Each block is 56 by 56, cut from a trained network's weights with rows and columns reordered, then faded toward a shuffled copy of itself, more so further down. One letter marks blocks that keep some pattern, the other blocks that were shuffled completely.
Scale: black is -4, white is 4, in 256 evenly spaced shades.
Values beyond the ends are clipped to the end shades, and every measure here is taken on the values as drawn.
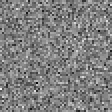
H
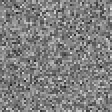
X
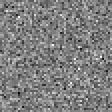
X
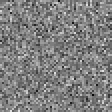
H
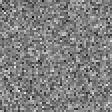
H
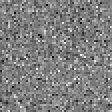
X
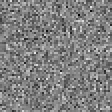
X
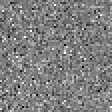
H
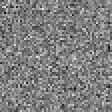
X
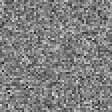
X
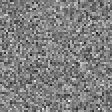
X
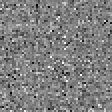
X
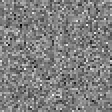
H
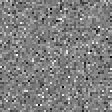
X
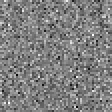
H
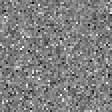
H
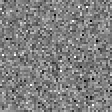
H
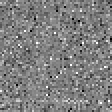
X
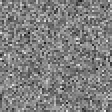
X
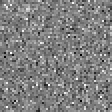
H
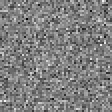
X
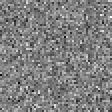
H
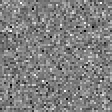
H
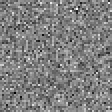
H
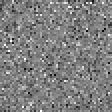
H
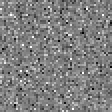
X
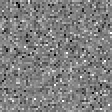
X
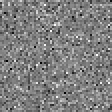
H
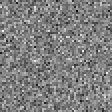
H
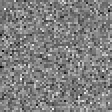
H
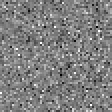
H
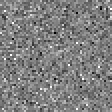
H
